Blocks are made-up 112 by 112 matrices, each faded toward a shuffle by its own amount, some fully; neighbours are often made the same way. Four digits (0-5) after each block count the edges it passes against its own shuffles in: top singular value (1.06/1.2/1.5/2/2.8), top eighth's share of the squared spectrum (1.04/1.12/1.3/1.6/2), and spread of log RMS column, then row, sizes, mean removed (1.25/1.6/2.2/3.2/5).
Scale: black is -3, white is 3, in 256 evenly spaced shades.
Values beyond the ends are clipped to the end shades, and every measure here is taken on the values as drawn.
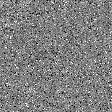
0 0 0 0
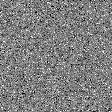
1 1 0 1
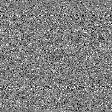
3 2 0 3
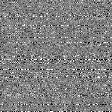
4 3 1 4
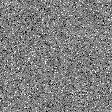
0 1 0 0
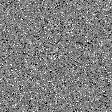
0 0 0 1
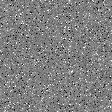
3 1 0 0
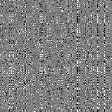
5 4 3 2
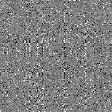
4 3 2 2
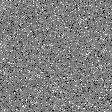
0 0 0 0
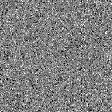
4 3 1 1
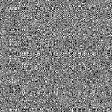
4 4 3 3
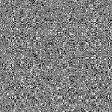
4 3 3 2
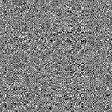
4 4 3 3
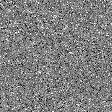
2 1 0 0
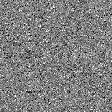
3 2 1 1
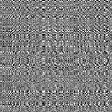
5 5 4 4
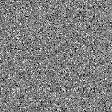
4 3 1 1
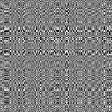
5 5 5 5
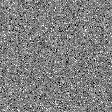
3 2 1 0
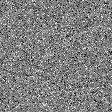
0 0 0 0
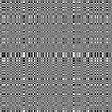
5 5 5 5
